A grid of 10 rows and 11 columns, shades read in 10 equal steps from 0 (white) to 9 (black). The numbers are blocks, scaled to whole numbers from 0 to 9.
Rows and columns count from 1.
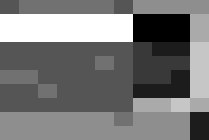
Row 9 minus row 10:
0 0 0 0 0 0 1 0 0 0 0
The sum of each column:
43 42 42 43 43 42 45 62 63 63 37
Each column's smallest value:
0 0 0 0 0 0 0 3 3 2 2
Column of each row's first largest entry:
1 8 8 9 8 10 8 1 11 11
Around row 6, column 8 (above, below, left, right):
7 8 6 7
